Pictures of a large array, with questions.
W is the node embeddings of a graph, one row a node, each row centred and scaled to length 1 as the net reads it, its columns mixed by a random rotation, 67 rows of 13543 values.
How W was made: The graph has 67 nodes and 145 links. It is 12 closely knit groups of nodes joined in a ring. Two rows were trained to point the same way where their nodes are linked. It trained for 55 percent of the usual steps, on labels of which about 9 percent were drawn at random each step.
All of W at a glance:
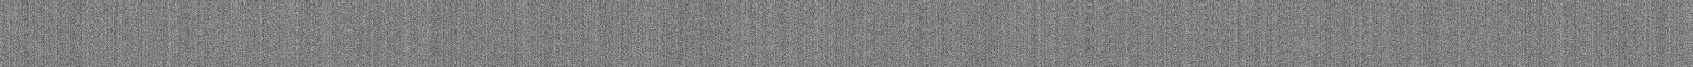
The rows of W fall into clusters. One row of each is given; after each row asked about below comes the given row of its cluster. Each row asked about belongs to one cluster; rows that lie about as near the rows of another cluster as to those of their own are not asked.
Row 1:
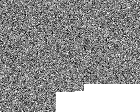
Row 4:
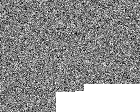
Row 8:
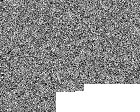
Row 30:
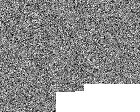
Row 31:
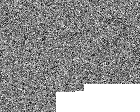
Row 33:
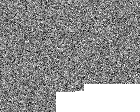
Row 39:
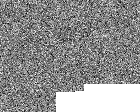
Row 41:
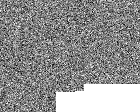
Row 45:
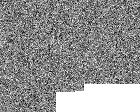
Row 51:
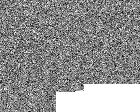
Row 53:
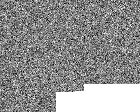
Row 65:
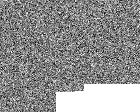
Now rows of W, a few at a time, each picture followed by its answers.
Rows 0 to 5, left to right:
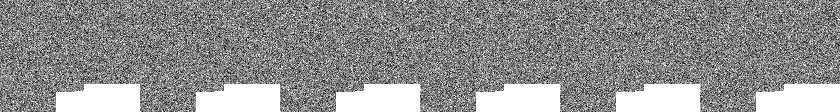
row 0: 1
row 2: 33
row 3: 4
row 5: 4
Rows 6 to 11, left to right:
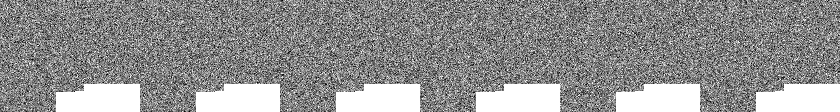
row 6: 30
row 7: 8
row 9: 53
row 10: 4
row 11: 33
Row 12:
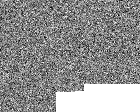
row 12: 65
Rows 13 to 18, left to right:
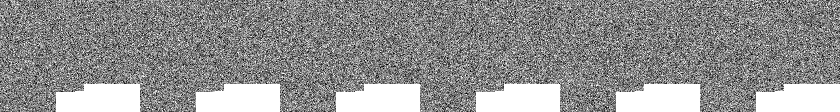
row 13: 30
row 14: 1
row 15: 8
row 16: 45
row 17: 41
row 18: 51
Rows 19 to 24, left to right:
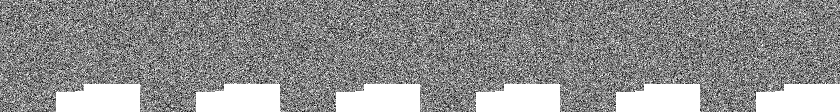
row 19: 51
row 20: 45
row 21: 39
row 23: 45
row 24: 33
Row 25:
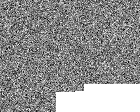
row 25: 53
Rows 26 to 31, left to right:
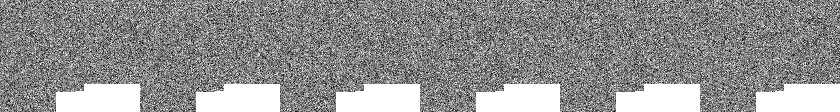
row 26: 65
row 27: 41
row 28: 8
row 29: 30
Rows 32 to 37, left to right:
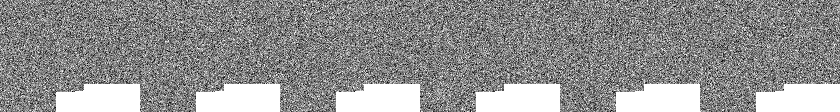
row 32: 31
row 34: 51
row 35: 53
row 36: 45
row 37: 39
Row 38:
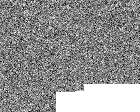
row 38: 51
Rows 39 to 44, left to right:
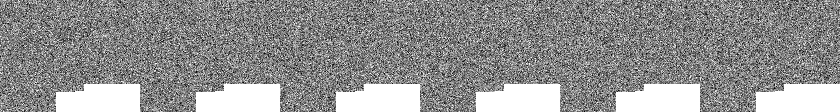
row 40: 30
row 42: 65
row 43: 31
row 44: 1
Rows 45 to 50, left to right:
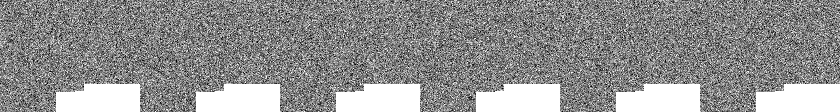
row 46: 41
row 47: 30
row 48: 51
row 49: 30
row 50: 39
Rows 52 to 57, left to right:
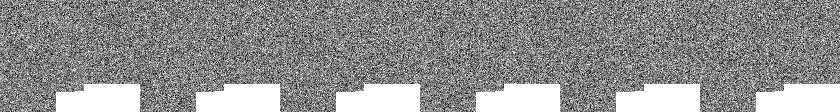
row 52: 51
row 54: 33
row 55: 45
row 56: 65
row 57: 1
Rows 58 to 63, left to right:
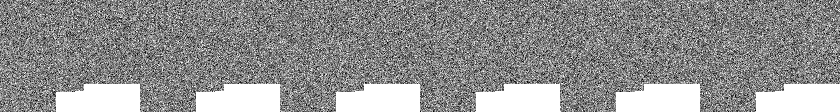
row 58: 31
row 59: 33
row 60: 45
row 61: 53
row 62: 1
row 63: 53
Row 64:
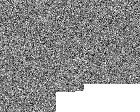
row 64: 31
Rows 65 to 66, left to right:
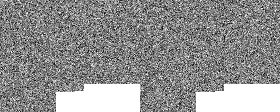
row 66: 53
